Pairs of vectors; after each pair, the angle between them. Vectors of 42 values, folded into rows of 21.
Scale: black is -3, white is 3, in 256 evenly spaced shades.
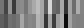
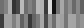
partly aligned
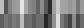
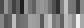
partly opposed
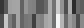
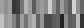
partly opposed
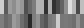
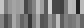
nearly parallel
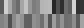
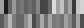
nearly opposite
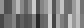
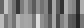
nearly opposite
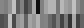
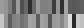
partly opposed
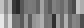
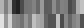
nearly parallel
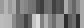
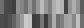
nearly opposite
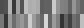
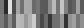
partly aligned
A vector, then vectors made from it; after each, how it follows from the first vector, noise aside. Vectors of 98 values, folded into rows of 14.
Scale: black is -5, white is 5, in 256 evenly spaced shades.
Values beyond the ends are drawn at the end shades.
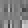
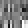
scaled up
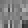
negated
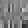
negated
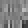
negated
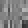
negated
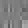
shrunk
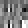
scaled up
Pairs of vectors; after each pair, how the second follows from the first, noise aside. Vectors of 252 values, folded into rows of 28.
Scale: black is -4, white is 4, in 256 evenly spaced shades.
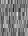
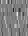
partly zeroed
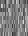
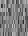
negated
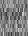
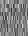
shuffled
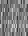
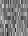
shuffled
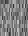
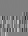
partly zeroed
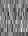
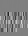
partly zeroed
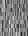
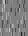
partly zeroed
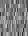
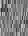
shuffled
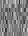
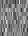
negated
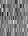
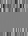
partly zeroed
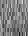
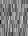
shuffled
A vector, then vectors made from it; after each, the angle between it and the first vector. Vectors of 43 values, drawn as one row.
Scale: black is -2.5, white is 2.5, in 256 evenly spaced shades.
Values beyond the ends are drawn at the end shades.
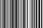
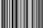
partly aligned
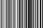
nearly opposite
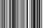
partly aligned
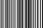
nearly opposite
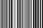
partly opposed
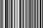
partly opposed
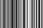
nearly parallel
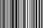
nearly parallel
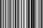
orthogonal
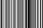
nearly opposite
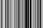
partly opposed
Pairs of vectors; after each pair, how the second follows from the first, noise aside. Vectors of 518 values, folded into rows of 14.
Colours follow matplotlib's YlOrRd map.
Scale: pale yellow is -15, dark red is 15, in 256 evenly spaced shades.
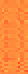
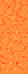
shuffled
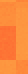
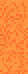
shuffled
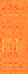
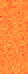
shuffled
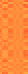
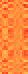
scaled up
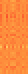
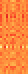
scaled up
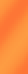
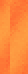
wrapped around
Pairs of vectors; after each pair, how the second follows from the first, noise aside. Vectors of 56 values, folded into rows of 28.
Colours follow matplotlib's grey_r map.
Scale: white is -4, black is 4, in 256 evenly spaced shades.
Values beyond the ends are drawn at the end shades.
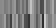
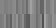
shrunk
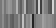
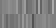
shrunk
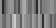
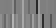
partly zeroed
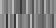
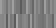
shrunk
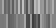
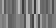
sign-scrambled
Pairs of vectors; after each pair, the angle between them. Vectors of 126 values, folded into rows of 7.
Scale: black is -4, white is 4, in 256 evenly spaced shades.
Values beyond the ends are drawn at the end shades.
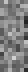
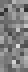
partly opposed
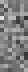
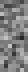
partly opposed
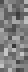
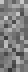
partly opposed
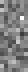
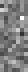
nearly parallel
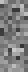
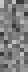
orthogonal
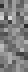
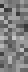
partly aligned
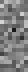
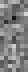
orthogonal
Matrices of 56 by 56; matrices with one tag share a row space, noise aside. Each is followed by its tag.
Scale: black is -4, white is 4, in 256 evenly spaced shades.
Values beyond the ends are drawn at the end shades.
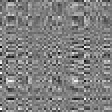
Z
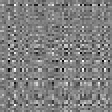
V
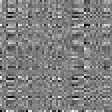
Z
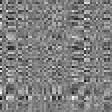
Z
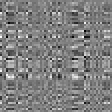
Z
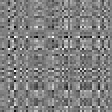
V
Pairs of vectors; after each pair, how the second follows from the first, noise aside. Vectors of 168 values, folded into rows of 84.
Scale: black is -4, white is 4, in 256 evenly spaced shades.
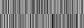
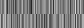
reversed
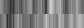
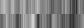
reversed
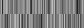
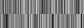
reversed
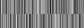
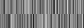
reversed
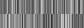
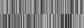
negated
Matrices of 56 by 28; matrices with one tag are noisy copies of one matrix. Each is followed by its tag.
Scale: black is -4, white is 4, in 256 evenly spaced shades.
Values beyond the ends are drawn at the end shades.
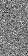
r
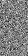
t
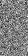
t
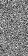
r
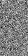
t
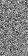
t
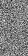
r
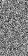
t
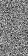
r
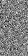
t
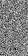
t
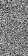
r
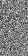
t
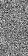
r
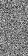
r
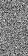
r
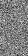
r
